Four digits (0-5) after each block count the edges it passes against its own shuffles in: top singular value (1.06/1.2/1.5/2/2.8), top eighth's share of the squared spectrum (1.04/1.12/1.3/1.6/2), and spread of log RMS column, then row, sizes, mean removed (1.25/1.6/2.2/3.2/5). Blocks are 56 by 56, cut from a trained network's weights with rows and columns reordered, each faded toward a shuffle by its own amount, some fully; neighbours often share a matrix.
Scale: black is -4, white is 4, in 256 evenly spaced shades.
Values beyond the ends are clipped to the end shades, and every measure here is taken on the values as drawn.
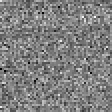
1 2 1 0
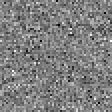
0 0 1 0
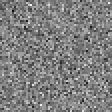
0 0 0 0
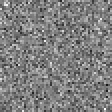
2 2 1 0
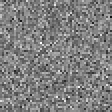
0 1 0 0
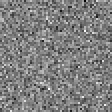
1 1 0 0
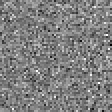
0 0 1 0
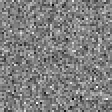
0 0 0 0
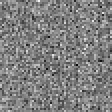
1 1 0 0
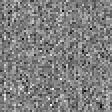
2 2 0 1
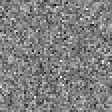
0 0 0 0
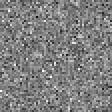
0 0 0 0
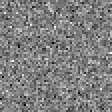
0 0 0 0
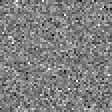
0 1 0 0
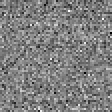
1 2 1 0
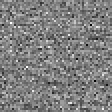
2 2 1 1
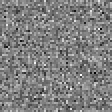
2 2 1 0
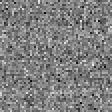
1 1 0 0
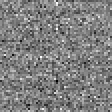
2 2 1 0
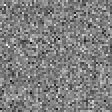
0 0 0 0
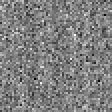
2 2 0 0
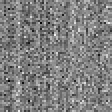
3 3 1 1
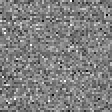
2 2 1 0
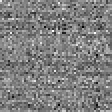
3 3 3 0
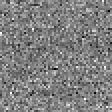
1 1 0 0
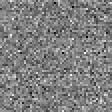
1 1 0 0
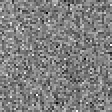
0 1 0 0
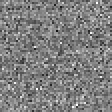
1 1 0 0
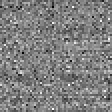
2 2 2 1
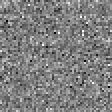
1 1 1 0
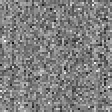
2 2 0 0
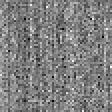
3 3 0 2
